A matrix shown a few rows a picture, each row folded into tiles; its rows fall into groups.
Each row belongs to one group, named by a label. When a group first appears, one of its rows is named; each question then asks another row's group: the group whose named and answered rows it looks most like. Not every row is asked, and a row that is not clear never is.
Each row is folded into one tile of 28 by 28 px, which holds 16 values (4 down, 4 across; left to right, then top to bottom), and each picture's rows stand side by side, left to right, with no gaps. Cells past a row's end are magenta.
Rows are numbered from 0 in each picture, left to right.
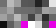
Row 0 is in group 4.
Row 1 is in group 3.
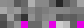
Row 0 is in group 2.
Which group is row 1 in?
4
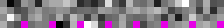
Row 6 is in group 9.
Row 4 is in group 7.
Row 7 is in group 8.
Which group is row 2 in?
4
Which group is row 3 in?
3
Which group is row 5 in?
2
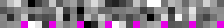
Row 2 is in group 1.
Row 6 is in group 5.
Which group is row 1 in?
3
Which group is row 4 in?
3
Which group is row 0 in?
9
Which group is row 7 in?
9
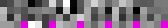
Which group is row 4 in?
1
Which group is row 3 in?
1
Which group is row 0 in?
1
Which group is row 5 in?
1
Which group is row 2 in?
8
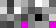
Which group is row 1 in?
9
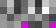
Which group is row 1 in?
7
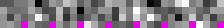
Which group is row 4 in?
5
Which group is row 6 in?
9
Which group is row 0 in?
1
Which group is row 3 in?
3
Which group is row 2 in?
1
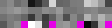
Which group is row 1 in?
3
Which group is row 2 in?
1
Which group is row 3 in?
4
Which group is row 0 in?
2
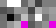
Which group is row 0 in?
9
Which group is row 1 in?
5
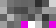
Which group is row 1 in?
3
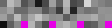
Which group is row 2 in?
8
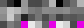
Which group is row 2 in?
3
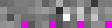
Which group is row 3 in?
5
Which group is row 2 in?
5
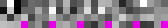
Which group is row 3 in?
7
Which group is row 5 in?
4
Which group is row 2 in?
8
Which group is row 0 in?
8
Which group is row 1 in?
5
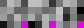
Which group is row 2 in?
1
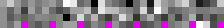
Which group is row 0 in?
1
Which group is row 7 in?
3
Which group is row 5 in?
7
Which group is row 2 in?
9
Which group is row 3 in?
7
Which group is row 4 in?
2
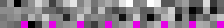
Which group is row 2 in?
9
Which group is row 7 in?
8
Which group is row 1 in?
4
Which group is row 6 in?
1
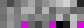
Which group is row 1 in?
7
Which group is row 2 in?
4
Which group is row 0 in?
5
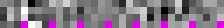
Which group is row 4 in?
7
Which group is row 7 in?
9
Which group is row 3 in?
7
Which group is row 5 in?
1
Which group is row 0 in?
5
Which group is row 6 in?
8
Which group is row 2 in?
1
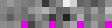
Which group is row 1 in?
2
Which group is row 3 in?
5
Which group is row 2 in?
9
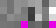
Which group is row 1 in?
5
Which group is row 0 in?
7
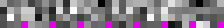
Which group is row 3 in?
2
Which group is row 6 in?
4
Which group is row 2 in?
7
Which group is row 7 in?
3
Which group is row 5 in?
5
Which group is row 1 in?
1
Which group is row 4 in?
7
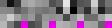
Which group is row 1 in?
4
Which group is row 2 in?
8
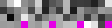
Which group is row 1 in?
8
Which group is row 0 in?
9
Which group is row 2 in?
8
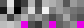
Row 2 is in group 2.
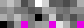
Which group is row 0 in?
4
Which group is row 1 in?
9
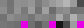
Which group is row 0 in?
7
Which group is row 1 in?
7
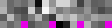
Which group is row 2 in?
4
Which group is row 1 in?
7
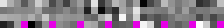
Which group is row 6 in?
7
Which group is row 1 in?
4
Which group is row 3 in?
8
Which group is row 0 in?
4
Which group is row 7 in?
3
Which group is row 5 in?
3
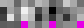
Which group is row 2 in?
9
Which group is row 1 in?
1
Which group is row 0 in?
5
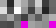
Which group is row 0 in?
7
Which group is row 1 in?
8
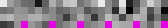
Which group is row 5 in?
1
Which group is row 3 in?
9
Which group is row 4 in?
8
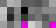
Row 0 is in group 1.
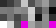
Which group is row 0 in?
3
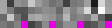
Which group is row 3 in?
7
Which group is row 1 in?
4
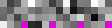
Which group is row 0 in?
3
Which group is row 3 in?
9
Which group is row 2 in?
8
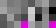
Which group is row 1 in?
1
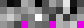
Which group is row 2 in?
8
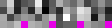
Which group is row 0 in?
8
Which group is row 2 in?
5
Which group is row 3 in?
1
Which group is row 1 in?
8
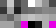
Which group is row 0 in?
8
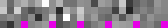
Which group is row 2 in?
5
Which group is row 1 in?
9
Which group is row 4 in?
8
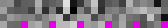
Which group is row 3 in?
8
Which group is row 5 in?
2
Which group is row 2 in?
8
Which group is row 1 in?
8
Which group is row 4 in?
7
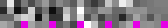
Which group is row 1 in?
1
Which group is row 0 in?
8
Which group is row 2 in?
5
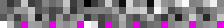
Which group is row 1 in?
1
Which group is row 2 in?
8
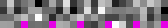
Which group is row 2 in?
8
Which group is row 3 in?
7
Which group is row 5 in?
1
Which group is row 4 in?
3
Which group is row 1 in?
2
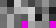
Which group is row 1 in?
1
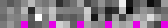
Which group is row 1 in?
5
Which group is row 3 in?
1
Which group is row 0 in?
5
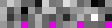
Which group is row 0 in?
1
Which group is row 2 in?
9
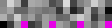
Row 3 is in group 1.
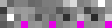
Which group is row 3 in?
9
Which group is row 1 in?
1
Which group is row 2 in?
9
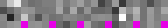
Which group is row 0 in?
9
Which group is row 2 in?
7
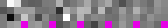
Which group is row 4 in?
5
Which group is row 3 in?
7
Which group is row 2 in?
5
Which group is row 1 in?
1
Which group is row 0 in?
9
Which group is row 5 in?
7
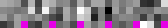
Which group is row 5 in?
3
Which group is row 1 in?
7
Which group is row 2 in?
5
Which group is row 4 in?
7
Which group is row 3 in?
1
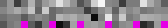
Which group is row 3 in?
9
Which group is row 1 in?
7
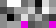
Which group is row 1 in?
7
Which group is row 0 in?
9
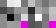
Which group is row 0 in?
9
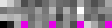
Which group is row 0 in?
4
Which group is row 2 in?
5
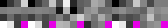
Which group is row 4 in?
3
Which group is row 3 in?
4
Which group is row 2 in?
8
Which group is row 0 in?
3
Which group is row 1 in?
3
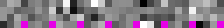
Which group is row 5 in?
3
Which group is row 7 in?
4
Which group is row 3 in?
9
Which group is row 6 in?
5
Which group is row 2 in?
8
